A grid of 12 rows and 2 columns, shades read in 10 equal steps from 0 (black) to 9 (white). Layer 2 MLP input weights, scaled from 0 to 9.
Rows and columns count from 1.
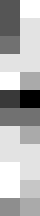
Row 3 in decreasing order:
8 4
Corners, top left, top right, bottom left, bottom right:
3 9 5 6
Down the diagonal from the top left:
3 8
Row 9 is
8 8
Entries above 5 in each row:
1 1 1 2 2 0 0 2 2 2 2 1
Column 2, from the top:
9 8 8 8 6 0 4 6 8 8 7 6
